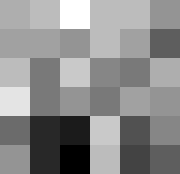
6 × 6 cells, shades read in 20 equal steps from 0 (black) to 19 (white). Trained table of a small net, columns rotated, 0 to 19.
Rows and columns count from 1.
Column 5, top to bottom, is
14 12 9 12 6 5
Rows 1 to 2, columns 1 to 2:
13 14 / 12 12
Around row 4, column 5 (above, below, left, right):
9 6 9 11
